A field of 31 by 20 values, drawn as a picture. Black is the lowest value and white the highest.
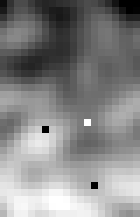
Odd rows or columns: none. Grain: blotchy. Slope: up to the bottom. Lone odd cells: 3, 1 higher and 2 lower than their neighbours.
